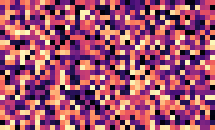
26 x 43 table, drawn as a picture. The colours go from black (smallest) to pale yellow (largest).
Seam: none. Slope: none. Grain: fine. Average level on the scale: 50%. Stripes: none. Histogram: flat.
